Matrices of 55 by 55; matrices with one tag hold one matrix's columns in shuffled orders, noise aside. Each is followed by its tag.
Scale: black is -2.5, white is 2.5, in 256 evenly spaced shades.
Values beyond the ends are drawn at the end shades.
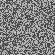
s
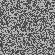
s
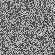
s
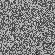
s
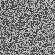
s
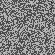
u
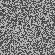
u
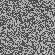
u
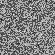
u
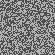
u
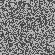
s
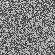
u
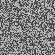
s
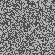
s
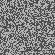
s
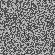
s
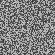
u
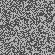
u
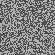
u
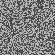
s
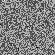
s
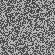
u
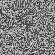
s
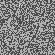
u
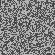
s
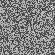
u
